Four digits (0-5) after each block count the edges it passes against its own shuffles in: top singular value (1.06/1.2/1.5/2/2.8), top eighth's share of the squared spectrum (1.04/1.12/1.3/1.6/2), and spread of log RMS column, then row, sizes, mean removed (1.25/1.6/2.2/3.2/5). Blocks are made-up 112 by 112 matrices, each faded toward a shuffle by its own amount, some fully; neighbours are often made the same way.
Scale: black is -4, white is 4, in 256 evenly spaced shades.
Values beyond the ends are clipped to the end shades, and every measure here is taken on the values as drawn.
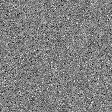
0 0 0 0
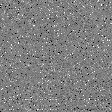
3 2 0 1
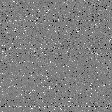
4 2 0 1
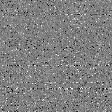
4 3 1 2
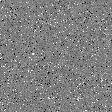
2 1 0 1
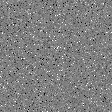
0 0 0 0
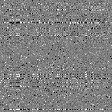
5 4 2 3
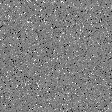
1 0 0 0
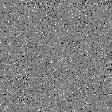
3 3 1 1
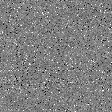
3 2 0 1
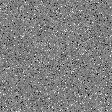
2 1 0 0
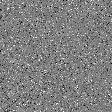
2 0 0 0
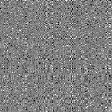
5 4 3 3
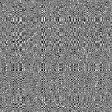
5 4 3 3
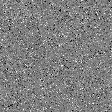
2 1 0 0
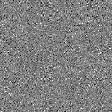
4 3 2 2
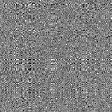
5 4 3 3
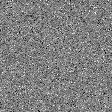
2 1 0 0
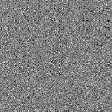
4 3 2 2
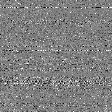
2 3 0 3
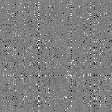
5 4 3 2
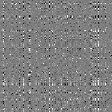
5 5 4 3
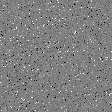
0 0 0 0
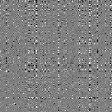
5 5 4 3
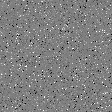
0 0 0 0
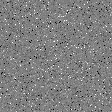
0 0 0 0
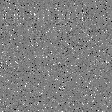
3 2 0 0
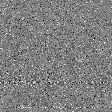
1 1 0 2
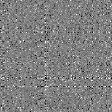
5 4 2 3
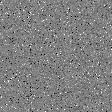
1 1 0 0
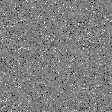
2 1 0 0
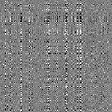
5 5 4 3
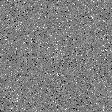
2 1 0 0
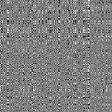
5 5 4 4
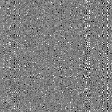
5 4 3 2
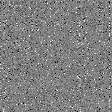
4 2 1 0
